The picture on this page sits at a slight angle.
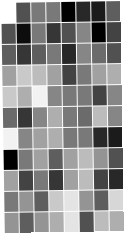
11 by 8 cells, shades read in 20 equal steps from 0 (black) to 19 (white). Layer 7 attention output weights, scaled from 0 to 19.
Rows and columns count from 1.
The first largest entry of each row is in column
1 6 6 2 3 7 1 6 6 5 5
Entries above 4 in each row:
5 5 6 8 8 7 6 7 6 8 8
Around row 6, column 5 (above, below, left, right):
9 9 13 8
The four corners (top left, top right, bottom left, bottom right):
19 7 11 13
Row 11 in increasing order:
6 7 11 11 13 13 14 17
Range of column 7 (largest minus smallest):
14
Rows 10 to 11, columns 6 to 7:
11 7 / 6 14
